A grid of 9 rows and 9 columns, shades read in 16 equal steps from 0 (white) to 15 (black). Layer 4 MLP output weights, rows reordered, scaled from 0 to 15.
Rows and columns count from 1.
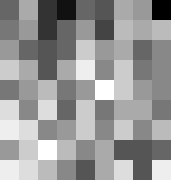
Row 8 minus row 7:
5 1 -7 -2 4 -2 7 3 5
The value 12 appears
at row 1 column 3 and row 2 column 3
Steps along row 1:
down up up down up down up up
